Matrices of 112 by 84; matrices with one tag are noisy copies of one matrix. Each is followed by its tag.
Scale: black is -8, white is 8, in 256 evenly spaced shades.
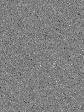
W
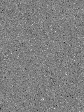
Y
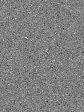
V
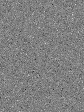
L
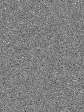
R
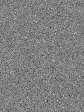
V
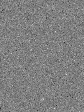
Y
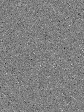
W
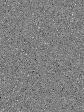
L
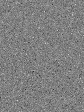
L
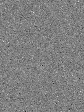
R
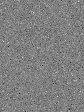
R
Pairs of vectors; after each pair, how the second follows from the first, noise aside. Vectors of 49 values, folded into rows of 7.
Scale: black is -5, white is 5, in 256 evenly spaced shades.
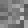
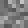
shuffled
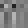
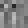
copied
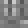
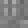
shrunk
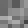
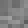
shrunk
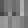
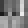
scaled up
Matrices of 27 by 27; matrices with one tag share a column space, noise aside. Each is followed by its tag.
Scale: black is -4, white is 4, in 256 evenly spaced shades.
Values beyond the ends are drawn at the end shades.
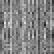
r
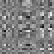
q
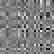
q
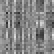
r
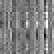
r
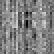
r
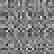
q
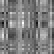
r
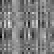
r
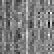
r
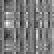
r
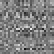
q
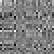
q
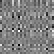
q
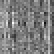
r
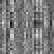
r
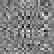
q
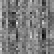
r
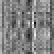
r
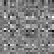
q
